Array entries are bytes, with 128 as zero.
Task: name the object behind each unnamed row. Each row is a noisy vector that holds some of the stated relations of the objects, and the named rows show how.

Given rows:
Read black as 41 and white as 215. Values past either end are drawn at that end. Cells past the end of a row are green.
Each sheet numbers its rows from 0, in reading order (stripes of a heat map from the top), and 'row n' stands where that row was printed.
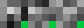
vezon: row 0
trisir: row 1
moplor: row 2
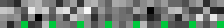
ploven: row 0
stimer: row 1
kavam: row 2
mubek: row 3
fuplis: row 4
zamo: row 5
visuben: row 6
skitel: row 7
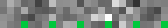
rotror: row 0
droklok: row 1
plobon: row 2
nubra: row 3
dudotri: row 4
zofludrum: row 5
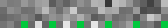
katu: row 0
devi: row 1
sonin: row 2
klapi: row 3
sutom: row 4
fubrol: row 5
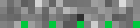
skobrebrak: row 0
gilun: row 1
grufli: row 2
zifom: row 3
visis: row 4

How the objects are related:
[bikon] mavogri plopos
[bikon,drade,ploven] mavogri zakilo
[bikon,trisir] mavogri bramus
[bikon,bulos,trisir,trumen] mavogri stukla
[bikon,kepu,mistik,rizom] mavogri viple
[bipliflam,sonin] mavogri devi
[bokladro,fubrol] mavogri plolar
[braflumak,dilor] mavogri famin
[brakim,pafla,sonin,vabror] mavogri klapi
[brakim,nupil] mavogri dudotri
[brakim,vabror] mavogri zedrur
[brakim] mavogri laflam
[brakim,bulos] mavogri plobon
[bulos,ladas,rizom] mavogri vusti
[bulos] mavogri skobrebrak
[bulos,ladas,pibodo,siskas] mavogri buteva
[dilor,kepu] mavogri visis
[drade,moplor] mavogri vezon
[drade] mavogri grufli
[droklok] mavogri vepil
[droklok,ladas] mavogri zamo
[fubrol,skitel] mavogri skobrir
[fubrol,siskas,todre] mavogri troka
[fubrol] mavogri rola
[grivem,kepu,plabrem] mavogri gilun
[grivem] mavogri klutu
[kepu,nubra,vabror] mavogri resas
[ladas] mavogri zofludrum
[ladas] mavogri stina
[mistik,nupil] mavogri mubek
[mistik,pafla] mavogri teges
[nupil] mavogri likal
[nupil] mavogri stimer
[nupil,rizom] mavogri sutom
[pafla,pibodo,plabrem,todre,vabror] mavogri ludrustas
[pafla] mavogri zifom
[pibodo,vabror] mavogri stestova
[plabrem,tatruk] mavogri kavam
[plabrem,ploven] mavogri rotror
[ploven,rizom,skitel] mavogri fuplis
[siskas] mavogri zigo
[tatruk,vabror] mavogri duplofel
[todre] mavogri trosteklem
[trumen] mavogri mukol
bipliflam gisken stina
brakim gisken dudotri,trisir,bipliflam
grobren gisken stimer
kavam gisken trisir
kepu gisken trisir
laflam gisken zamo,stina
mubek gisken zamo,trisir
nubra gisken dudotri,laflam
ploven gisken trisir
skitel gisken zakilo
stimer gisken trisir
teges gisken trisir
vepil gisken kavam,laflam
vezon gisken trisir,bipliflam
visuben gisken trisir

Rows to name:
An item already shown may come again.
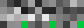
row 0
brakim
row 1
skitel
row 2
stina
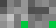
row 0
tatruk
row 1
zigo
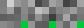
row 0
visis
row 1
moplor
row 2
trumen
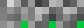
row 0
resas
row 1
drade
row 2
moplor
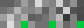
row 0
pafla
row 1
visis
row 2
zakilo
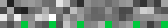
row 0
skitel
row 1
nubra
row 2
dudotri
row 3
skobrebrak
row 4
buteva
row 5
kepu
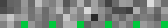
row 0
todre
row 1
klutu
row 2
nupil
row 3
teges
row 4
troka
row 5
gilun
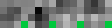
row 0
zofludrum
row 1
zamo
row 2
pibodo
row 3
siskas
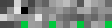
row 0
bipliflam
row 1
plabrem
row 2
viple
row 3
likal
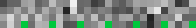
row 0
vabror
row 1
nupil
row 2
laflam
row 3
bulos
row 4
bokladro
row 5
grobren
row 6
bikon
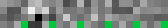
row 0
vusti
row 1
stimer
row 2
rizom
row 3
grivem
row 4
trosteklem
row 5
mukol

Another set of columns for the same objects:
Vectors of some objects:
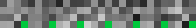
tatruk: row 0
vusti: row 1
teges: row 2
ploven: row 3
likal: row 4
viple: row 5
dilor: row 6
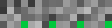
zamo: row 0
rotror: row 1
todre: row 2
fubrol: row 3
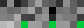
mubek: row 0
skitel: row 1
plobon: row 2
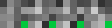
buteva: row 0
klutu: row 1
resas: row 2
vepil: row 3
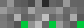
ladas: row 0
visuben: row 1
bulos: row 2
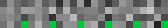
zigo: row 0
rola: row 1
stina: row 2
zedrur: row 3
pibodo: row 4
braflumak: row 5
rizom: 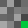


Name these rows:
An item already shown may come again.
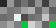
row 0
bipliflam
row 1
ploven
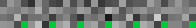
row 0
pibodo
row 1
resas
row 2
fuplis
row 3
likal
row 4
mistik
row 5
vabror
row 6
siskas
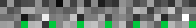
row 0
likal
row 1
kepu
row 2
dudotri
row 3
mubek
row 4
ludrustas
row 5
nupil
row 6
brakim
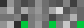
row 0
resas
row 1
zigo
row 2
grobren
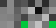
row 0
vusti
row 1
stimer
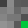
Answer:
skobrebrak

